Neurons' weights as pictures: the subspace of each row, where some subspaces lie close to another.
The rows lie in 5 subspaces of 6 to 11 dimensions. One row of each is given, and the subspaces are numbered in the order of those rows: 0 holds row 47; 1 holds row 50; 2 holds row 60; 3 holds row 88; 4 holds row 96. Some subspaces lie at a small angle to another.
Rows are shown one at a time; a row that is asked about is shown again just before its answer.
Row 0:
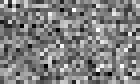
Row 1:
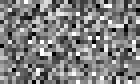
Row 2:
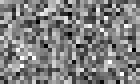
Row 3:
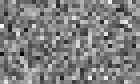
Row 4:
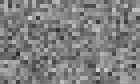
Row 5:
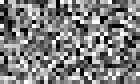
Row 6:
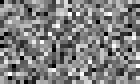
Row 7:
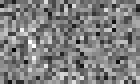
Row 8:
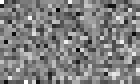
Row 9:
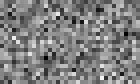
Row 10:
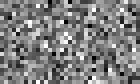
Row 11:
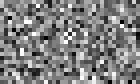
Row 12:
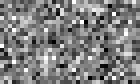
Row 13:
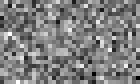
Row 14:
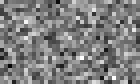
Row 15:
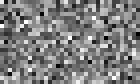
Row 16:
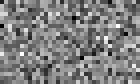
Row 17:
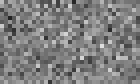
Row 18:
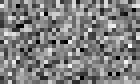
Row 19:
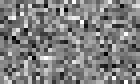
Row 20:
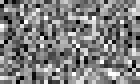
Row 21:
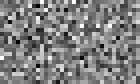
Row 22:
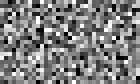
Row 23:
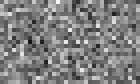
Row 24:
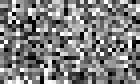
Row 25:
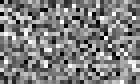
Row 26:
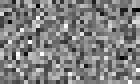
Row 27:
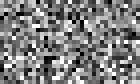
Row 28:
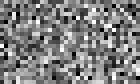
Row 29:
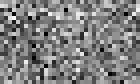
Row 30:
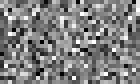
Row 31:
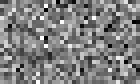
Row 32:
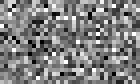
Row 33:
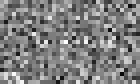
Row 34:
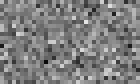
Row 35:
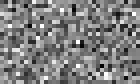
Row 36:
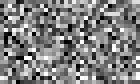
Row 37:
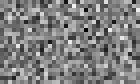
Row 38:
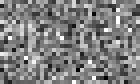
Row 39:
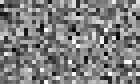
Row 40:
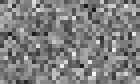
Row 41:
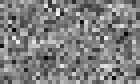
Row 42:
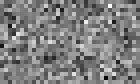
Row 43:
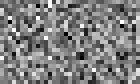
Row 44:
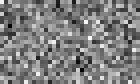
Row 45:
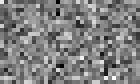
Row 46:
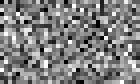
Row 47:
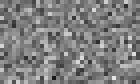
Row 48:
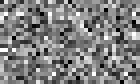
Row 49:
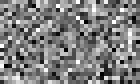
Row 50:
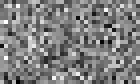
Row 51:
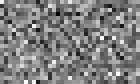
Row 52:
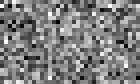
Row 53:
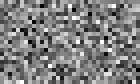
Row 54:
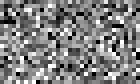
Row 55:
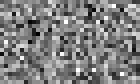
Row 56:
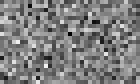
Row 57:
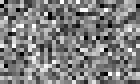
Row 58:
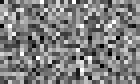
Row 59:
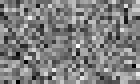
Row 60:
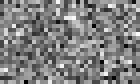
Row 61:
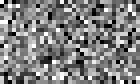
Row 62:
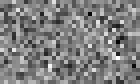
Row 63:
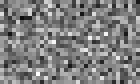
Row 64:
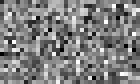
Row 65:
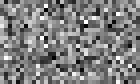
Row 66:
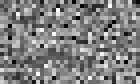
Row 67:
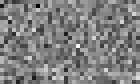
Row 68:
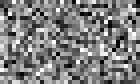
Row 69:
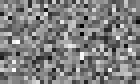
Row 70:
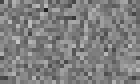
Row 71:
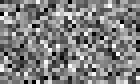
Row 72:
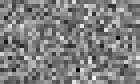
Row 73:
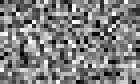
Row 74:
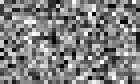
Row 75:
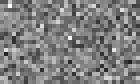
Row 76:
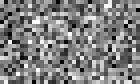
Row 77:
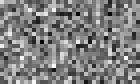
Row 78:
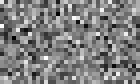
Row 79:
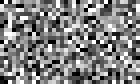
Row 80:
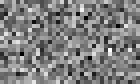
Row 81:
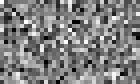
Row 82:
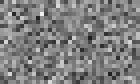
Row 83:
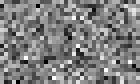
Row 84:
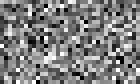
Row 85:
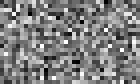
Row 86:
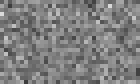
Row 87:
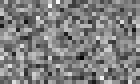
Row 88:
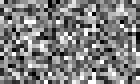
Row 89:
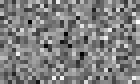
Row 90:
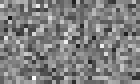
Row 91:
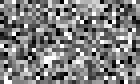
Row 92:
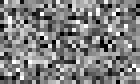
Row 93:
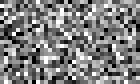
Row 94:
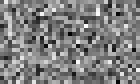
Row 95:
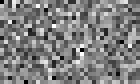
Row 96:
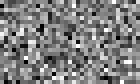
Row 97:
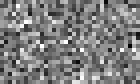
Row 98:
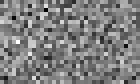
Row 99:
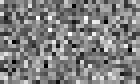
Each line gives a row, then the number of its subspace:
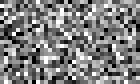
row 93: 2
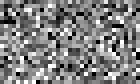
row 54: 0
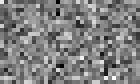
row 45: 2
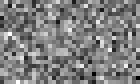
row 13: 3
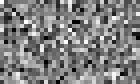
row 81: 3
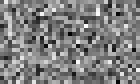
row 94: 1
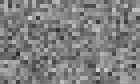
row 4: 4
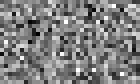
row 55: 1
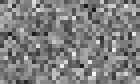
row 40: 3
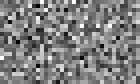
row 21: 2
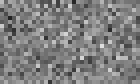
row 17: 2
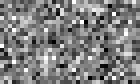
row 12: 3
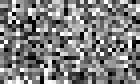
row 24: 0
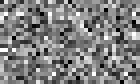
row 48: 0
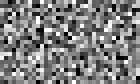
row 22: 2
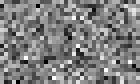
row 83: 4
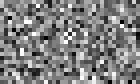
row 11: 3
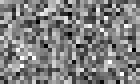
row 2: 1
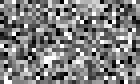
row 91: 4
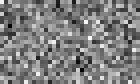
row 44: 2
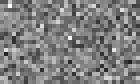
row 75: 4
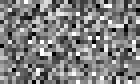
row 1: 0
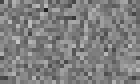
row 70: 1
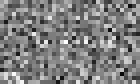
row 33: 1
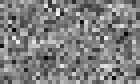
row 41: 3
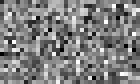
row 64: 4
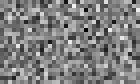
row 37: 0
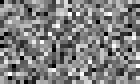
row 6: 1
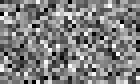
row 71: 0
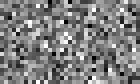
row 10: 4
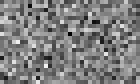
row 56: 4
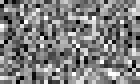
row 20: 4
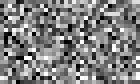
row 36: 4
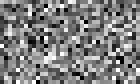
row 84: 1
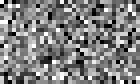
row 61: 4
